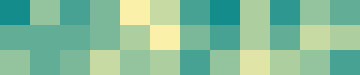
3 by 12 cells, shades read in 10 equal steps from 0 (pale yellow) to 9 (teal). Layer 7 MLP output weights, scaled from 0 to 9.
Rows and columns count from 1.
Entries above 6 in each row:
5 1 2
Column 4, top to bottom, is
5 5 2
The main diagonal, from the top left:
9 6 5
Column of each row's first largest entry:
1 8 7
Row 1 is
9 4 7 5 0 2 7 9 3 8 4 6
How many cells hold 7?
5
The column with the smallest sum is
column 6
